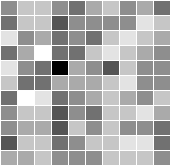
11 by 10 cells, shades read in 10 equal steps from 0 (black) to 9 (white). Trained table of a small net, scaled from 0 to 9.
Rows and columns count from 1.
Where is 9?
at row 4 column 3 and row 7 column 2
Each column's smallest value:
3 4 4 0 4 4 3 5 5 4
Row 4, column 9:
6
